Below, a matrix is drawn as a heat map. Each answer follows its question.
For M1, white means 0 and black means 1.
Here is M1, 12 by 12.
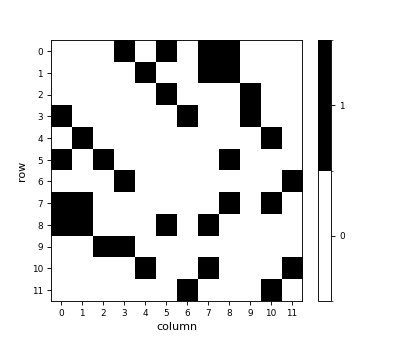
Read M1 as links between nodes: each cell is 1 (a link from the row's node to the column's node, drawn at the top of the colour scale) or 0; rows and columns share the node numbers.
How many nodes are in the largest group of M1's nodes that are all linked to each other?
3
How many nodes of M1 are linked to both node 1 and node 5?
1
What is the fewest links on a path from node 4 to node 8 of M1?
2
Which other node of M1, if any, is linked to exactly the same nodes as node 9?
none
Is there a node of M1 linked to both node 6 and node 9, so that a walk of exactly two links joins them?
yes
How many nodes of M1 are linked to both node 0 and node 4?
0
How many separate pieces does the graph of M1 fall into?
1
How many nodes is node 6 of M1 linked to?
2
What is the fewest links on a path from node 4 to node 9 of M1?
5
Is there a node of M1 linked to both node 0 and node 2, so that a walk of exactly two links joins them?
yes
